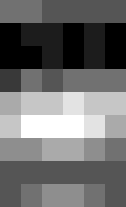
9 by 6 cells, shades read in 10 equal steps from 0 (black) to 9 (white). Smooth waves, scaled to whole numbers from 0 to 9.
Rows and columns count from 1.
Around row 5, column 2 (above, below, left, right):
4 9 6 7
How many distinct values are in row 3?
2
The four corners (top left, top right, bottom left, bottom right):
4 3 3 3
